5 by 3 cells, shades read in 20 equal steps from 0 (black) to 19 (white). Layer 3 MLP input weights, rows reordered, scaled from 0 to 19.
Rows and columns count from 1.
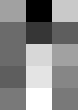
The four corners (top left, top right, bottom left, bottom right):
12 15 9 9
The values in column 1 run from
7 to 12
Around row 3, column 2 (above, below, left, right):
4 17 8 12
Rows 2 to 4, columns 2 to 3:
4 7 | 16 12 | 17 10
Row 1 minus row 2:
4 -4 8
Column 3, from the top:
15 7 12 10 9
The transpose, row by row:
12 8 8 7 9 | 0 4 16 17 19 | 15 7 12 10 9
